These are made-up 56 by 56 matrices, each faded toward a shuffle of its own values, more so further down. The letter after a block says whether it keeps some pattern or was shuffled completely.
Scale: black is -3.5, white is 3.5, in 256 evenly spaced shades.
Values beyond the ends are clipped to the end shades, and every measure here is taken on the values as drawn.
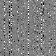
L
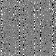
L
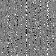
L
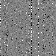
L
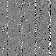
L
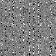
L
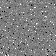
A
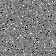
A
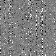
L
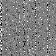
L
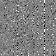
L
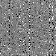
L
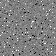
A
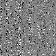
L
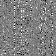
L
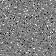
A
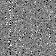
L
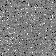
A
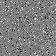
A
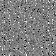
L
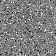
A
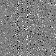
L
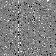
L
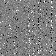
L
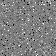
A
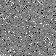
A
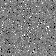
A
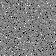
A
